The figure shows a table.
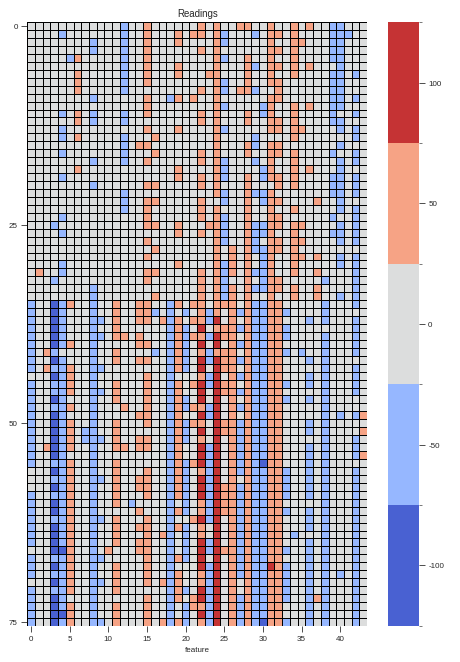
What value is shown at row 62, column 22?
100
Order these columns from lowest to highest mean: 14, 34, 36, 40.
40, 36, 14, 34
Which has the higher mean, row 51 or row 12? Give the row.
12
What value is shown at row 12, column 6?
50
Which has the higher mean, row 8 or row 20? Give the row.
20
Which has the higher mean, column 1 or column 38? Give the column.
1
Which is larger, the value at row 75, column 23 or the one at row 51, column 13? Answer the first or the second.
the second
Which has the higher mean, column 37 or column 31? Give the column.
31
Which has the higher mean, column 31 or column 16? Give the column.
31
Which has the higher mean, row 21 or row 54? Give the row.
54
